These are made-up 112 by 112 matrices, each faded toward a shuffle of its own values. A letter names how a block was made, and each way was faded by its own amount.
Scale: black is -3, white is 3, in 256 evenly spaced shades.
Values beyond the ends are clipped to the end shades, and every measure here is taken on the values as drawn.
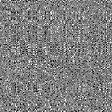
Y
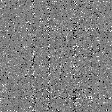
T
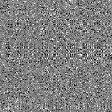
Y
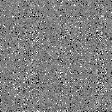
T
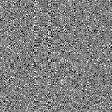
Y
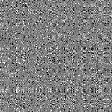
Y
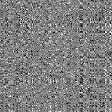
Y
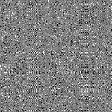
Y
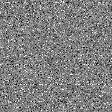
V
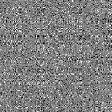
Y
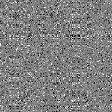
Y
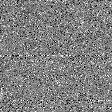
V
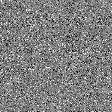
V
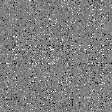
T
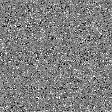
V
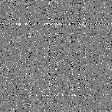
T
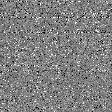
V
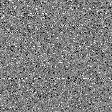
V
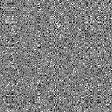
Y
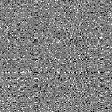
Y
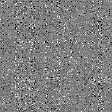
T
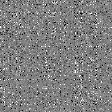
T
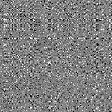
Y
